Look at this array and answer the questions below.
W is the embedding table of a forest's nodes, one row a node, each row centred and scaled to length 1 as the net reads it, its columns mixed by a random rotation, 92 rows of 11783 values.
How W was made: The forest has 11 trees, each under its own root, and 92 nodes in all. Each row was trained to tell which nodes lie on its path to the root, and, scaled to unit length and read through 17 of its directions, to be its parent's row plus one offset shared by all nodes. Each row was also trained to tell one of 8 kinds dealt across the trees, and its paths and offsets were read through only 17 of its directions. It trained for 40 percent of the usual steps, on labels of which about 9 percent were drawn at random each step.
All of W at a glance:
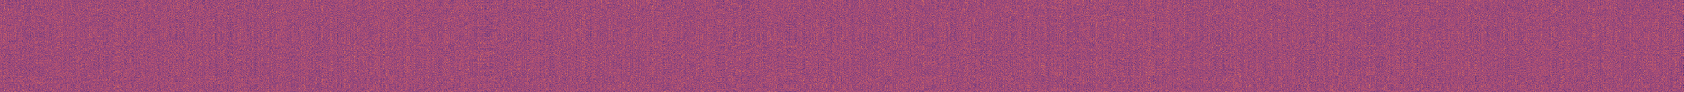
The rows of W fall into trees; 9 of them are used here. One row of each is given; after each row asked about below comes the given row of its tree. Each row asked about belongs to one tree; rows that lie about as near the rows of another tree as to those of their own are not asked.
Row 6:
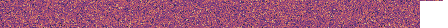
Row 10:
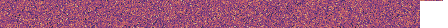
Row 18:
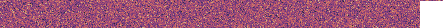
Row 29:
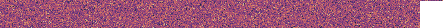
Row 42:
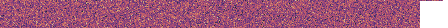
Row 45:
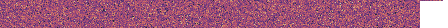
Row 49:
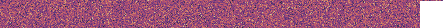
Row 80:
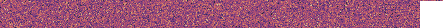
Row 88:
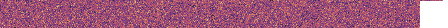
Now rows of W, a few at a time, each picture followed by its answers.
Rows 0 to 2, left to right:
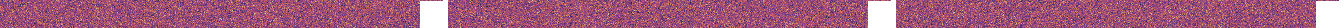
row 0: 18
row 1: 18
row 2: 29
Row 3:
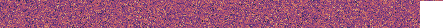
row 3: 88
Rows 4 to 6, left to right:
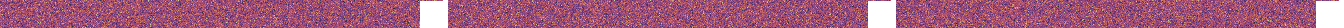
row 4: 18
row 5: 6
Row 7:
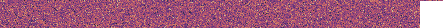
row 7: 18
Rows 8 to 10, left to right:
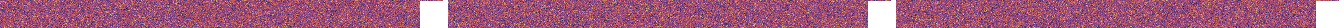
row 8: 6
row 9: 29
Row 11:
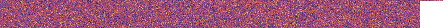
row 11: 45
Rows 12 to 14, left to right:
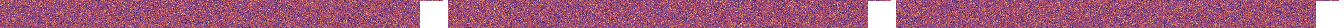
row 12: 29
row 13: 45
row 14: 42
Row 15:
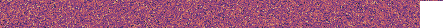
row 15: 49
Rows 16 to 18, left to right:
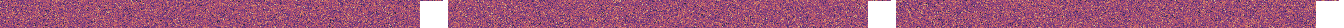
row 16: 6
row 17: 29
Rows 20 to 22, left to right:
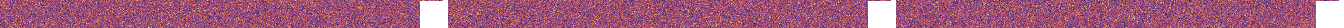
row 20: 80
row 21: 49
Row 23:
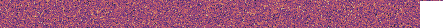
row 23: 6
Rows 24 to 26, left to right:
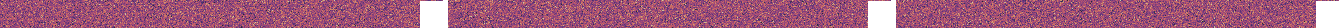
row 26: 29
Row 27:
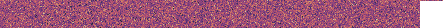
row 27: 29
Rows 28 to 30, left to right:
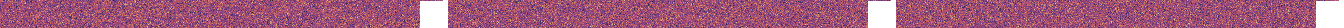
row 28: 88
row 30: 45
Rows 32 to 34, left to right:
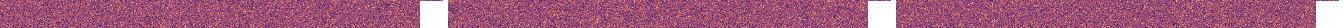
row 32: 80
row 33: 29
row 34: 29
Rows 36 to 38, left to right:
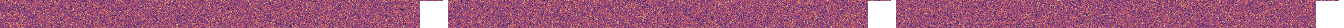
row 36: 29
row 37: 42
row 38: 49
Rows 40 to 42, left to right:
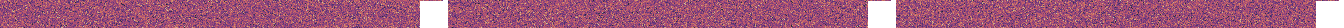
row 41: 18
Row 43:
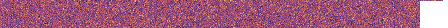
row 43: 42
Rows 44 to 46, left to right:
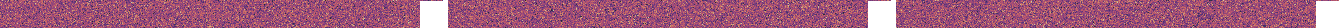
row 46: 88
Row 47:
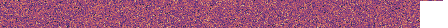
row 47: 42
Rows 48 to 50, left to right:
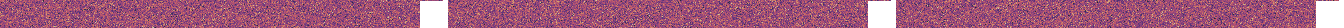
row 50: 18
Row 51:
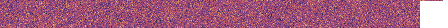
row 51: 10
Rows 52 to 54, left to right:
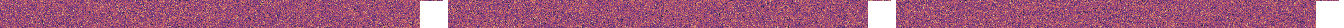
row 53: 10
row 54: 18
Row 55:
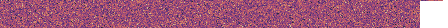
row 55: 45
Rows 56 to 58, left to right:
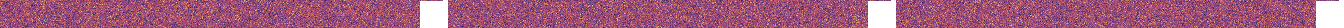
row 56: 42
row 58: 6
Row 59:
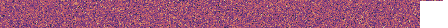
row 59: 42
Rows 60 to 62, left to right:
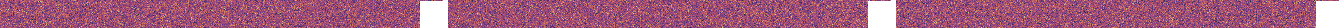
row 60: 42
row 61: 49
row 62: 18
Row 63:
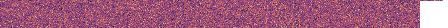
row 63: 6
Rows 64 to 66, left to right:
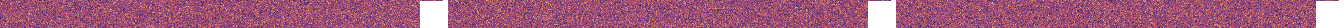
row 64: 49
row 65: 6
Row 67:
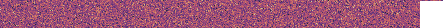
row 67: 6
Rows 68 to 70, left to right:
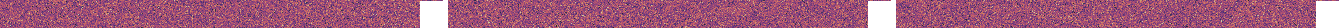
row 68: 49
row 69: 88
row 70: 42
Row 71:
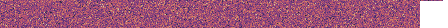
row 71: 42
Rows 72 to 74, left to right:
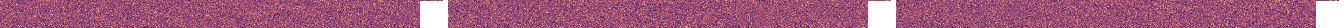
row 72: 6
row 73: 88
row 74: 6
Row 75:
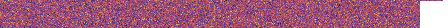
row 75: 29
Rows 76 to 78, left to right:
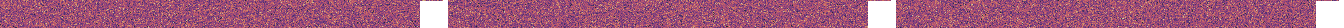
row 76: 80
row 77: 18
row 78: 10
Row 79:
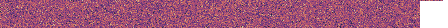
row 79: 10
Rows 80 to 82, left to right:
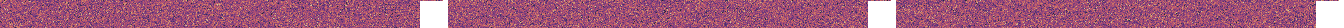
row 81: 29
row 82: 18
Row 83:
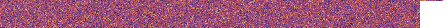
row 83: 10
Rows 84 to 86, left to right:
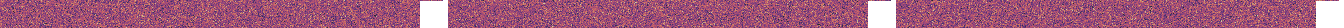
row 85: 42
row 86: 42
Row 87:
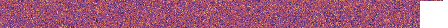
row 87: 42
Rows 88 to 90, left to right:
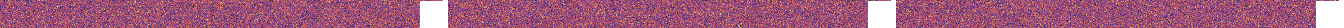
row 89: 45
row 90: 6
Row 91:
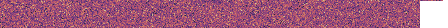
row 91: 29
